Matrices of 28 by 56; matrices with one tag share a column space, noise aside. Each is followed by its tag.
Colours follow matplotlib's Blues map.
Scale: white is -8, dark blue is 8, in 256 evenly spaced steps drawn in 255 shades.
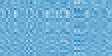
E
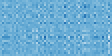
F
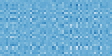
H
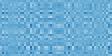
H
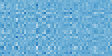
H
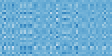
H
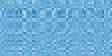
E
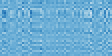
E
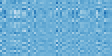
E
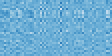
E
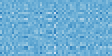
H
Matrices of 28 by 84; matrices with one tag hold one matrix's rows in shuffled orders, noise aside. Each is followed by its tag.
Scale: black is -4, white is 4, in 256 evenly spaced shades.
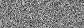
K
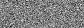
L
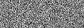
K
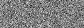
K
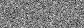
L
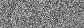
K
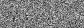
L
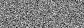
L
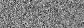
K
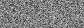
L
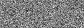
L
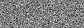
L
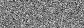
L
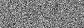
K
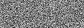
L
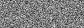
L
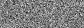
L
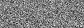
L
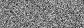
L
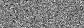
L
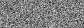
L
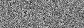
K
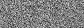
K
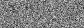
L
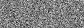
L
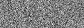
K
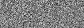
K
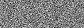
K
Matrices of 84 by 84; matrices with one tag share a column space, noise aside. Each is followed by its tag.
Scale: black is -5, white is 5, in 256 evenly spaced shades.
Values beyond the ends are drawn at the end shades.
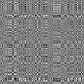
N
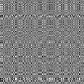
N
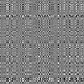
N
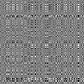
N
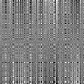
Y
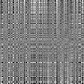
Y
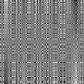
Y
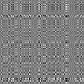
N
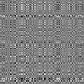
N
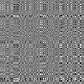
N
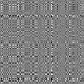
N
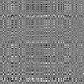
N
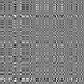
N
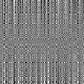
Y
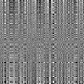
Y
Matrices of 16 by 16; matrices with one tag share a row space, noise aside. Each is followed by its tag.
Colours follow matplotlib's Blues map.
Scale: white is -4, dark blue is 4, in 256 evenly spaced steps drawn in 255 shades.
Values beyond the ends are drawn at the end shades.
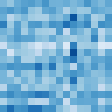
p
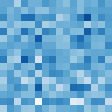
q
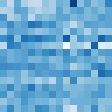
p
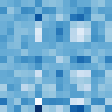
q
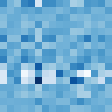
q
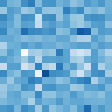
q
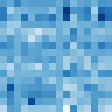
p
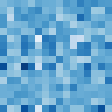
q
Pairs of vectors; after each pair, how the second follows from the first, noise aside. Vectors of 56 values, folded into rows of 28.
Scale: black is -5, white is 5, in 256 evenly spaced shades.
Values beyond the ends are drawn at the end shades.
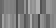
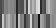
scaled up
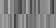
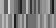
scaled up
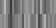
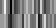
scaled up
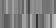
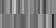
wrapped around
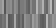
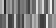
scaled up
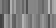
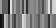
scaled up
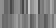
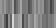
wrapped around
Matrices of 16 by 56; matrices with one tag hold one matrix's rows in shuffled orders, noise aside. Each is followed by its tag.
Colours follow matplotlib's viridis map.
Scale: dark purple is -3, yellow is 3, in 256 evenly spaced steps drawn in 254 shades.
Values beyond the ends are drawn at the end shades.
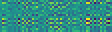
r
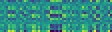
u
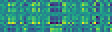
u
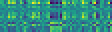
u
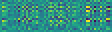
r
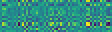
r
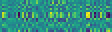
r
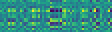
u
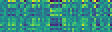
u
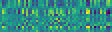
r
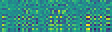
r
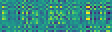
r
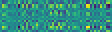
r
